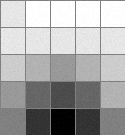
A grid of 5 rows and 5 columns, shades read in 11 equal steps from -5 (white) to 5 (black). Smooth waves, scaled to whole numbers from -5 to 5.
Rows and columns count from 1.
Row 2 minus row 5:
-4 -7 -9 -7 -4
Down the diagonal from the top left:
-4 -4 -1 1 0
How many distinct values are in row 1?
2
